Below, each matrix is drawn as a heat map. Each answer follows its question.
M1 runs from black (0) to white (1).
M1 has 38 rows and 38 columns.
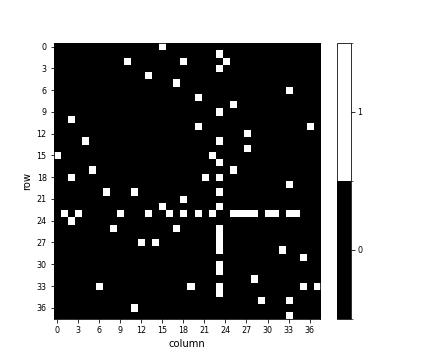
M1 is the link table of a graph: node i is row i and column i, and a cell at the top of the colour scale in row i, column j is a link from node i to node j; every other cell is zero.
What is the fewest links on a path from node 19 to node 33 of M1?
1
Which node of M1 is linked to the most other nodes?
node 23
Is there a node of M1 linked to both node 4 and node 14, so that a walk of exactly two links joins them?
no
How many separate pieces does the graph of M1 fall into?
1
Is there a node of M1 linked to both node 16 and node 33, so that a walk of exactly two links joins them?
yes
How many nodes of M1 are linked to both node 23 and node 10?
0
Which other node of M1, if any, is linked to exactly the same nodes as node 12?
node 14
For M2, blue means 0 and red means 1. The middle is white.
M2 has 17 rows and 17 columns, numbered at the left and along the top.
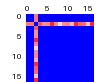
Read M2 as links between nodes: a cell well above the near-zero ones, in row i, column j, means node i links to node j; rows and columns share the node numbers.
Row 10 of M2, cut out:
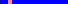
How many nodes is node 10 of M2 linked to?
1
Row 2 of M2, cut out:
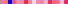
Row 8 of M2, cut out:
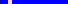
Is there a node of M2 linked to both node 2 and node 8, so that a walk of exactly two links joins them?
no
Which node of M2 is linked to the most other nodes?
node 2
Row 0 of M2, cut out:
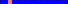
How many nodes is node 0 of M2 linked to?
1
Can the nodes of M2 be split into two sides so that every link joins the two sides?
yes
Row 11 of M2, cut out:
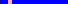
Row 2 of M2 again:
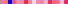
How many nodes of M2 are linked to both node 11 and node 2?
0
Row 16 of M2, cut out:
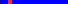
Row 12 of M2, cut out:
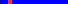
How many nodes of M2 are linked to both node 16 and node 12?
1
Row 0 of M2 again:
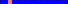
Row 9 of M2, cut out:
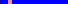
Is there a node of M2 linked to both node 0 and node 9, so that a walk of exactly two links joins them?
yes
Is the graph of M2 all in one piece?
yes
